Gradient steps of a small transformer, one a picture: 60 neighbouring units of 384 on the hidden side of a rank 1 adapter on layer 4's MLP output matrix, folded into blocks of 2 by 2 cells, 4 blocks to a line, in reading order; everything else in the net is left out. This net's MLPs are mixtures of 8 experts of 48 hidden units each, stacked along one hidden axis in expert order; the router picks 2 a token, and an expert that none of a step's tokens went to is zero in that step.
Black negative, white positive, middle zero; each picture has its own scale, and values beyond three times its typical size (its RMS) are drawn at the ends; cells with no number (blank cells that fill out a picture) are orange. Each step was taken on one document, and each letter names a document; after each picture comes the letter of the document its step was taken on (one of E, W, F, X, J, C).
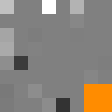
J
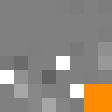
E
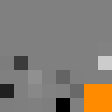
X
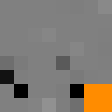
E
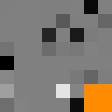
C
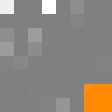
J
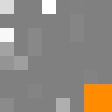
J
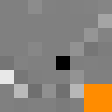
E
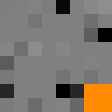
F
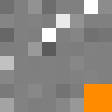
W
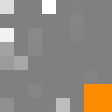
J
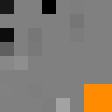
J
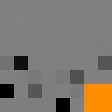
X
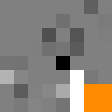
E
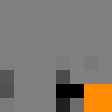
F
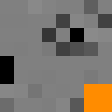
W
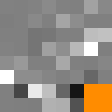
E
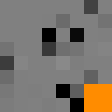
C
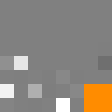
X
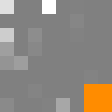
J
